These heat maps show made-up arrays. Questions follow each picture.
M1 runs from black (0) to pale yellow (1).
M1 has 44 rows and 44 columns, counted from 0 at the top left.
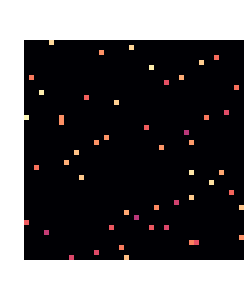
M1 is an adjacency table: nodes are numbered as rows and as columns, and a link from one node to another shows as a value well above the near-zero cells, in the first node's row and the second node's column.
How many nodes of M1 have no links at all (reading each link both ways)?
4
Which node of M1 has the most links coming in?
node 33
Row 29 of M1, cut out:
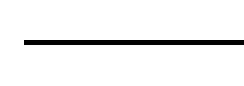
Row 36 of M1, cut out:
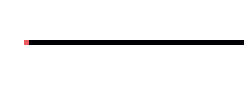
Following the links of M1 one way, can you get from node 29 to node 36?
no
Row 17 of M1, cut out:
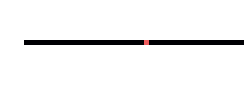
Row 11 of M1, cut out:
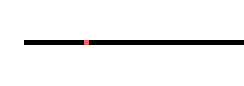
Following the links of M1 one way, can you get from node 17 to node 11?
yes
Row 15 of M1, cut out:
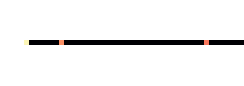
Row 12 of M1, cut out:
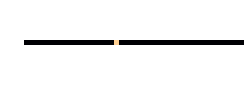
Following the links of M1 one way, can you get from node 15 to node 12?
yes
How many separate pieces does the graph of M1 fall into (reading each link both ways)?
6
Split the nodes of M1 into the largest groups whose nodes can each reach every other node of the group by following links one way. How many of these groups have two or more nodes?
5
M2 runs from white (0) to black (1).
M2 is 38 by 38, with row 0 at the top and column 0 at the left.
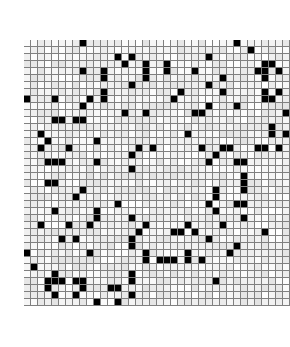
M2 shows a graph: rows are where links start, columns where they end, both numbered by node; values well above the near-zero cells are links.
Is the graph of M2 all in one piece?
no
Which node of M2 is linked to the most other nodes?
node 15
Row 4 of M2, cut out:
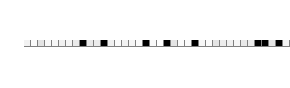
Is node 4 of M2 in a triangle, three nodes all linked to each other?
yes
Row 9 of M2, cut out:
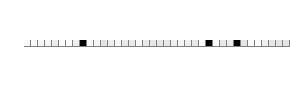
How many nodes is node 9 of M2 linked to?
3
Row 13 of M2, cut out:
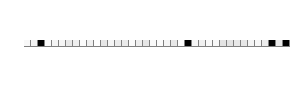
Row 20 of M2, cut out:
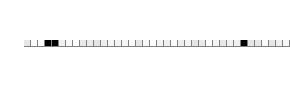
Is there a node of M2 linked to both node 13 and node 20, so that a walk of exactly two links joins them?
no
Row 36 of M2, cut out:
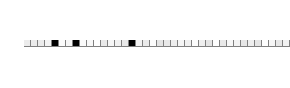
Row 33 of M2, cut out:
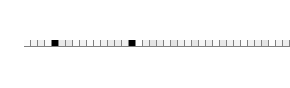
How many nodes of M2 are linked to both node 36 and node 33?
2
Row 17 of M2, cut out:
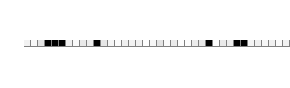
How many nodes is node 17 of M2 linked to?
7
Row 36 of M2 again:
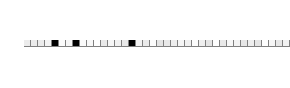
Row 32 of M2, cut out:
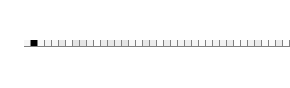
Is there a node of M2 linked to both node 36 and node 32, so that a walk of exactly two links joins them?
no
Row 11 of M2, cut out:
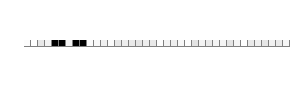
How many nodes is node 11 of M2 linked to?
4
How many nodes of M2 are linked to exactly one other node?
5
